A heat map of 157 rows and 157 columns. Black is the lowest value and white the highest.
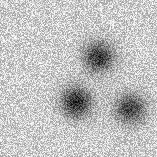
There are no regular stripes. There are three dips. The ninth with the lowest average is the centre.
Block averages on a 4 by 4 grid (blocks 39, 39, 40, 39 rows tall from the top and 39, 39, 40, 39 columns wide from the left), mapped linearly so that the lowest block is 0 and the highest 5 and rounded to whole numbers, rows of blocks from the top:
5 5 5 5 / 5 5 0 5 / 5 2 2 1 / 5 5 5 4
